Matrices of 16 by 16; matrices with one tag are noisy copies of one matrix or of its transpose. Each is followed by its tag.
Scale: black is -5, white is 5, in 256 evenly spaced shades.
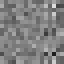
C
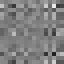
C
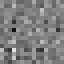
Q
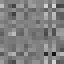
C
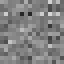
Q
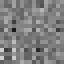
Q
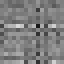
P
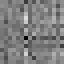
P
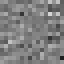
Q
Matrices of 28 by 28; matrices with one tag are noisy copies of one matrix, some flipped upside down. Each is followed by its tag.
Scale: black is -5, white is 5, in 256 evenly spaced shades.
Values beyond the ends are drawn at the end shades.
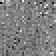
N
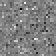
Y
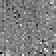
N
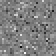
Y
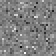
Y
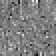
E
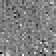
N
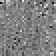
N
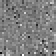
N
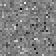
Y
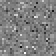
Y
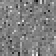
E
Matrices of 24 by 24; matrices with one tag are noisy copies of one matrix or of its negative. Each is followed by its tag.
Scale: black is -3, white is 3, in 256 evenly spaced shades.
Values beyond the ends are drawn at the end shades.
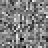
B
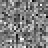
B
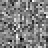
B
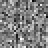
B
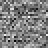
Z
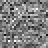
Z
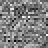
Z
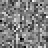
B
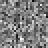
B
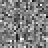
B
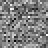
Z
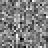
B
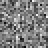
B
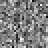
B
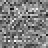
Z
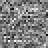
Z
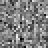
B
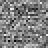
Z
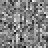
B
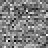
Z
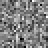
B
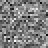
Z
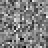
B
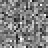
B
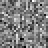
B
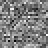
Z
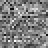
Z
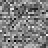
Z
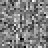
B
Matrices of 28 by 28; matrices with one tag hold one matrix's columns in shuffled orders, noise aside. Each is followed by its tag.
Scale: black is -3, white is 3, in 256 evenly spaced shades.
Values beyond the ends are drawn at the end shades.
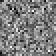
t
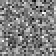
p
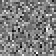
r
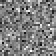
t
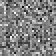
p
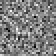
r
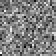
r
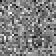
p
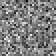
p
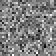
r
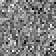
t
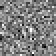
r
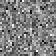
t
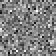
t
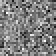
p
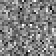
t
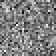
t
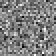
r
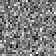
r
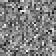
t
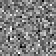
r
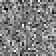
t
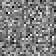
p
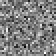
r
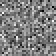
p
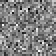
t
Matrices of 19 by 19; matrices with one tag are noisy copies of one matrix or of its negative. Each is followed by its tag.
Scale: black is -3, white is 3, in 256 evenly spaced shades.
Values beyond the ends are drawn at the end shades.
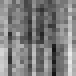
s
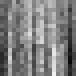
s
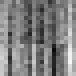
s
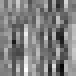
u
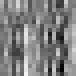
u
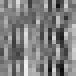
u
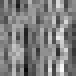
u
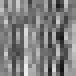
u
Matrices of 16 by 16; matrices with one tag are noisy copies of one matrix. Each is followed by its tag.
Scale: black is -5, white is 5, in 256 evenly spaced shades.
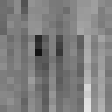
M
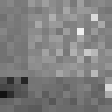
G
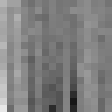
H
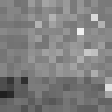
G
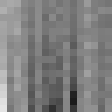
H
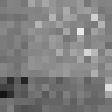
G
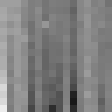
H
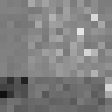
G
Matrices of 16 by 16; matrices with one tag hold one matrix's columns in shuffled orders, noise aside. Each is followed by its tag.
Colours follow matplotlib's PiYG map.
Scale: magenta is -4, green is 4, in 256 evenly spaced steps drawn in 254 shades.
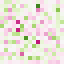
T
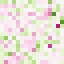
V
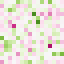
V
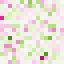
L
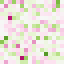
L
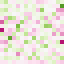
T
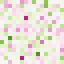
L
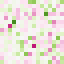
V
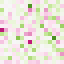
T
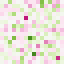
L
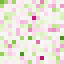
L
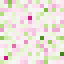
L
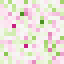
V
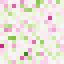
L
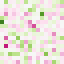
V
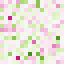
L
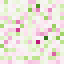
T
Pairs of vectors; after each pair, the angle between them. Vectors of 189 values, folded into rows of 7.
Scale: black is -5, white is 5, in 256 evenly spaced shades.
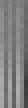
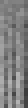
nearly parallel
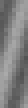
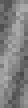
nearly parallel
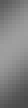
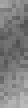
nearly opposite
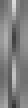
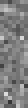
orthogonal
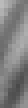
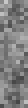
partly aligned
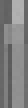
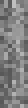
partly aligned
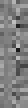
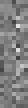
nearly opposite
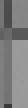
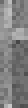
nearly opposite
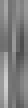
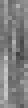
nearly parallel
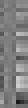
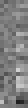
nearly parallel
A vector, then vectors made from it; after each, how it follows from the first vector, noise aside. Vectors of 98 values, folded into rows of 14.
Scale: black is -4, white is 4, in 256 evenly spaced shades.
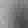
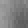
shrunk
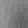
shrunk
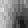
scaled up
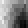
scaled up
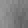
shrunk
